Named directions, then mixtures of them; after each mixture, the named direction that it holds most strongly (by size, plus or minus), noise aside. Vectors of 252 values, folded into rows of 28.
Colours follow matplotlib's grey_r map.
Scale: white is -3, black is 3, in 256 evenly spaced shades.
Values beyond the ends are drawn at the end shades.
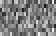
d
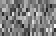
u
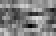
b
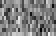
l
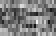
b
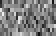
d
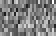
d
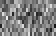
u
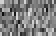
d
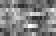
b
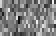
d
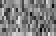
l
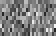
u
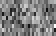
u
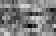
b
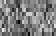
u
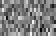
l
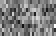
u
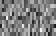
u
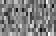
l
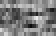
b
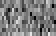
l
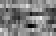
b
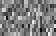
u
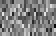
u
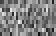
d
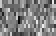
d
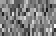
u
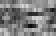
b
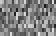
d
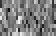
l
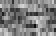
b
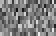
d
